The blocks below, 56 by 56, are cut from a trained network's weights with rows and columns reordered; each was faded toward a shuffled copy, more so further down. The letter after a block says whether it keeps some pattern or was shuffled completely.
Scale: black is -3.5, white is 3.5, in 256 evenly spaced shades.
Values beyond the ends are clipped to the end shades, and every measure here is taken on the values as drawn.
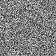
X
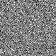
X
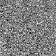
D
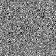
D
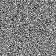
X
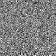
D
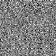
D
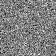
X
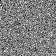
X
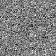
D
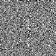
D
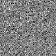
D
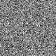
D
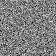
X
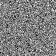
X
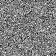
X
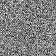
X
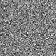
D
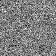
X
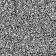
X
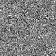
D
